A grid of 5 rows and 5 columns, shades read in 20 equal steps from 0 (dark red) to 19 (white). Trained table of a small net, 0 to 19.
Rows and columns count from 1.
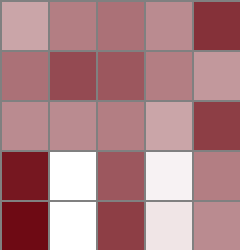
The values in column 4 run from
9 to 18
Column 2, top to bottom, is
9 5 10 19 19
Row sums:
42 39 45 53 50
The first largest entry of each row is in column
1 5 4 2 2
